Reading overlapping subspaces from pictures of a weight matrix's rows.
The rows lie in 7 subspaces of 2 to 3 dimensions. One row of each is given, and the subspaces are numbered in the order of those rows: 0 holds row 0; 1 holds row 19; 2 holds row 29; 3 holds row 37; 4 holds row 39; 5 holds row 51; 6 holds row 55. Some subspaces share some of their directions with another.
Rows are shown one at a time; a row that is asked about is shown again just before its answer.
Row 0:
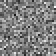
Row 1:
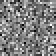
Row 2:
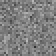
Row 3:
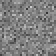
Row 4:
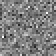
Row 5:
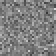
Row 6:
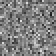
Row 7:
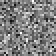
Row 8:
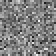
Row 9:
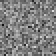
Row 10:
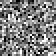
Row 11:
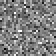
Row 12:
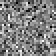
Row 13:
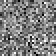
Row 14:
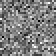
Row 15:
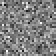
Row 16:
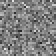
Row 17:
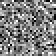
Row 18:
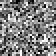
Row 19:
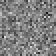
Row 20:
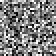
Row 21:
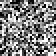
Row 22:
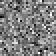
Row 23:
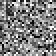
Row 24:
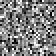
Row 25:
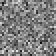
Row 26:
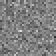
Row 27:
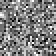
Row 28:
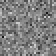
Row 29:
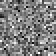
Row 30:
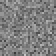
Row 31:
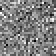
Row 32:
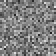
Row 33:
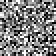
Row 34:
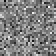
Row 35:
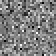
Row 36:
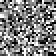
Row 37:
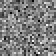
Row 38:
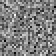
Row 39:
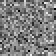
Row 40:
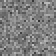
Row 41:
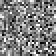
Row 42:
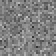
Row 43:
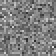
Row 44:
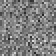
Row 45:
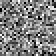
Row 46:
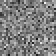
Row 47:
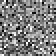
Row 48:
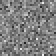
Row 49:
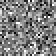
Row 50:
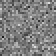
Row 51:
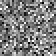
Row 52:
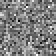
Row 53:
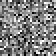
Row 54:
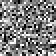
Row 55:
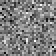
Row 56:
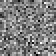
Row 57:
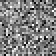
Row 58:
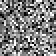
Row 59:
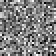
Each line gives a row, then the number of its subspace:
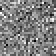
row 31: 6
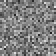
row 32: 0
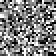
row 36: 2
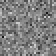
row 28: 1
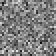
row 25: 3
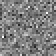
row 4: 1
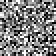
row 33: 0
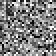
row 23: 4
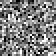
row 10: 3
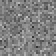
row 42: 5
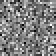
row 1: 5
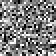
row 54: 1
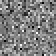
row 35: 5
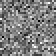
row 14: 1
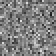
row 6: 2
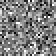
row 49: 1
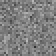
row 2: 6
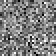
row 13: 2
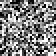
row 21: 3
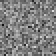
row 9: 6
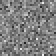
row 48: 5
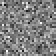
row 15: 3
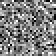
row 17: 4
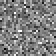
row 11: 4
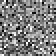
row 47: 3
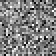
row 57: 6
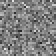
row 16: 4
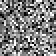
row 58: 5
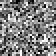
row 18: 3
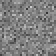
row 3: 1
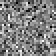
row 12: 3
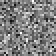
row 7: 6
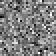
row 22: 2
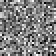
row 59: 5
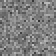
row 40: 1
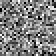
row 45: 1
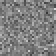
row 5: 4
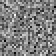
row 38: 0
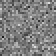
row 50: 1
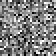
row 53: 5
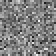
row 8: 5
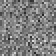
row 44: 2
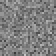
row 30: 0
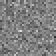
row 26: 4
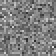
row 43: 6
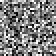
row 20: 6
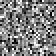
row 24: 2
